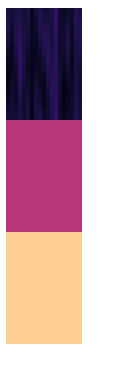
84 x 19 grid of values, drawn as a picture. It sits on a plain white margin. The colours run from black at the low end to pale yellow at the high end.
The table splits into 3 rows of 1 panel. Panel 1,1: very low, streaked downward, faint in contrast. Panel 2,1: middling, flat. Panel 3,1: very high, flat.
